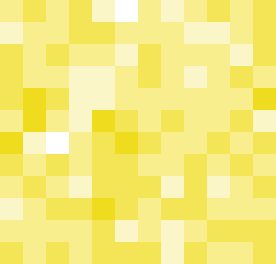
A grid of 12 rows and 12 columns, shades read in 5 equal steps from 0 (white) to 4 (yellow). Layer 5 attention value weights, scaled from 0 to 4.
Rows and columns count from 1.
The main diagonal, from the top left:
2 2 3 1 1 3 3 2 3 2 3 3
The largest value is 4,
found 7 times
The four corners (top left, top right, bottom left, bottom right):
2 3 3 3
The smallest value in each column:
1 1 0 1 1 0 2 1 1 1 1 1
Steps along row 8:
down up down up same down same up down up down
